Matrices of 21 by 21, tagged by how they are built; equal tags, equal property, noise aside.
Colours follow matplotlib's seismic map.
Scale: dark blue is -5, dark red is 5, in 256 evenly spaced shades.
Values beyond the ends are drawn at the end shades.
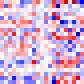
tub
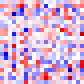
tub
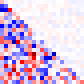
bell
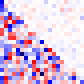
bell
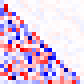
bell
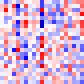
tub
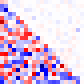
bell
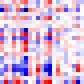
tub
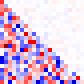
bell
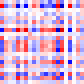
tub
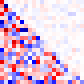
bell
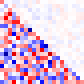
bell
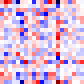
tub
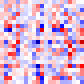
tub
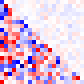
bell
